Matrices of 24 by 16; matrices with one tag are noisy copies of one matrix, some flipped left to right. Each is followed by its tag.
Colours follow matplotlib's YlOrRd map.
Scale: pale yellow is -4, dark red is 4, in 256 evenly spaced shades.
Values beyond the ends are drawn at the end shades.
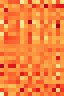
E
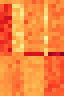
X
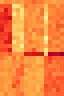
X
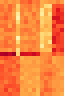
X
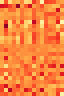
E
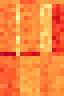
X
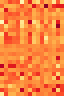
E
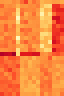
X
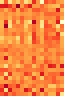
E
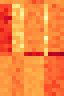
X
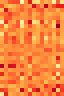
E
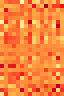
E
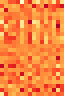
E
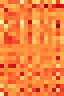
E
